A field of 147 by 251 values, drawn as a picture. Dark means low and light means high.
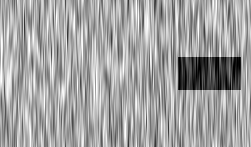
Ninth with the lowest average: middle right. Grain: streaks running down. Odd patch: lower, in the middle right.
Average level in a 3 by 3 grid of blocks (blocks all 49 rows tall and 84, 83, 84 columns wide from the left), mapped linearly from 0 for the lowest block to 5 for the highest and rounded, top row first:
5 5 5 | 5 5 0 | 4 4 4
